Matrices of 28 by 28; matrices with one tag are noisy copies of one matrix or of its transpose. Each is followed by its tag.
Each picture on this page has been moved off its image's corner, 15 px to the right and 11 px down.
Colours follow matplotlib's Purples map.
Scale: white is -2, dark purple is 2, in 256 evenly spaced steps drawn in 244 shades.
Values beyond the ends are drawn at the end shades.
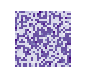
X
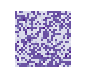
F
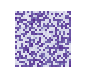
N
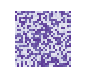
X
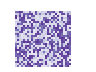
F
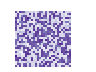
X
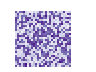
X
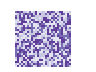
F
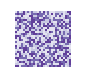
N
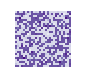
N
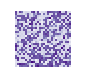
F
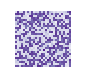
N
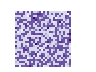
N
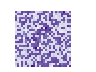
X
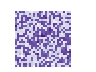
X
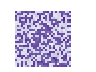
X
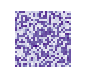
X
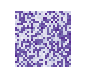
F
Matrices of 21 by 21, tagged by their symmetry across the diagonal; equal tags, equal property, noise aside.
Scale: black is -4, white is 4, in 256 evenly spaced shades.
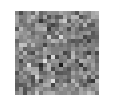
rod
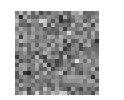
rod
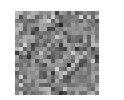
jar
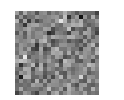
jar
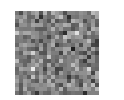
rod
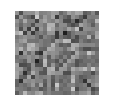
jar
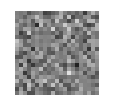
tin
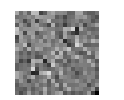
jar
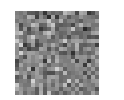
tin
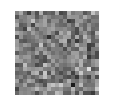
tin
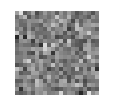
rod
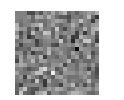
tin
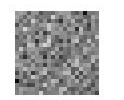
jar
